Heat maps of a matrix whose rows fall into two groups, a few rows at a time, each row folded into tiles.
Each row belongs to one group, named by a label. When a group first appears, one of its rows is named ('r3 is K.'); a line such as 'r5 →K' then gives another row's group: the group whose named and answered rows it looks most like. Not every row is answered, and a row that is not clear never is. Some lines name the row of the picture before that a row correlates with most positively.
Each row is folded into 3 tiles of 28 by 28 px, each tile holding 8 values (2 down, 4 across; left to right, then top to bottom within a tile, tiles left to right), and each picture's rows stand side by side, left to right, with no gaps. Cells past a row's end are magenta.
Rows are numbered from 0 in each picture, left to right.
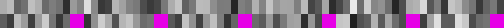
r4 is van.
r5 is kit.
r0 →kit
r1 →kit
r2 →kit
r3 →kit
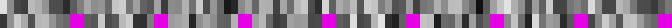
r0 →kit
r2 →van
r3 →van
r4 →kit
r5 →van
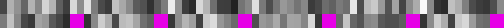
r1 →kit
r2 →kit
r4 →van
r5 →kit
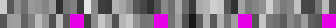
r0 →kit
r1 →kit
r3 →van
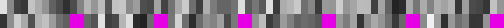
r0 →kit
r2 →van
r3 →van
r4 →van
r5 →van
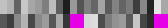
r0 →kit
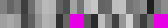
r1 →kit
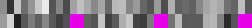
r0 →van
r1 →kit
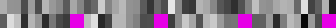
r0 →van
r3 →kit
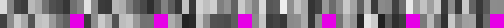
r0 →kit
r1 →kit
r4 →van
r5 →van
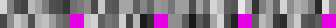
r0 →kit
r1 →van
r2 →van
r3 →van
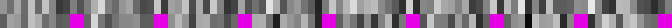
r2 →van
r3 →van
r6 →van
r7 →kit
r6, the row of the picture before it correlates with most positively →2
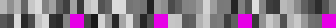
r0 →kit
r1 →kit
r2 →van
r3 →kit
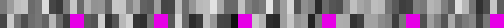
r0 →van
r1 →kit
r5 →van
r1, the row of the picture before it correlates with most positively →0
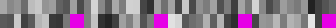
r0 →kit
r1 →van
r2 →van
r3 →kit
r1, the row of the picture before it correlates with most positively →2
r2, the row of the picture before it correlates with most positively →3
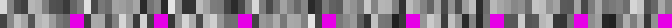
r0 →kit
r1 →kit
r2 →kit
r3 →kit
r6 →kit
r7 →van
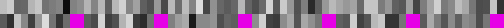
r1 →kit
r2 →van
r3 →van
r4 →kit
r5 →van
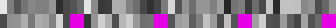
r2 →kit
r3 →van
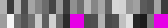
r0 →van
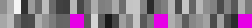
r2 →van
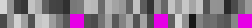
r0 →kit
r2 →van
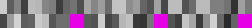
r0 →kit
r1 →kit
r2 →kit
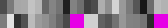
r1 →van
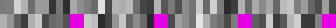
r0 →van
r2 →van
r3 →kit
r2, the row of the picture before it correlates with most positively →0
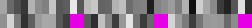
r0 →van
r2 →van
